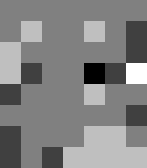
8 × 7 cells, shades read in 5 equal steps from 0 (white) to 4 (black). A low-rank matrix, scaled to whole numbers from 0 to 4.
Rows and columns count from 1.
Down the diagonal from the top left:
2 1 2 2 1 2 2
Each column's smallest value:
1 1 2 1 1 1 0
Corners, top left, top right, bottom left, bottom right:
2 2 3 1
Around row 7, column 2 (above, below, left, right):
2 2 3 2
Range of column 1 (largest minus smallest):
2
